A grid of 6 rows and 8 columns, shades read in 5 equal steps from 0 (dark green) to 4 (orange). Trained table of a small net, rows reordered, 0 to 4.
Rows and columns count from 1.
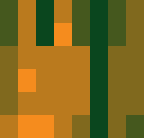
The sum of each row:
11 12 18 19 18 19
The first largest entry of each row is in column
2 4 2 2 2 2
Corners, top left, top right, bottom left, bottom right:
1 2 3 1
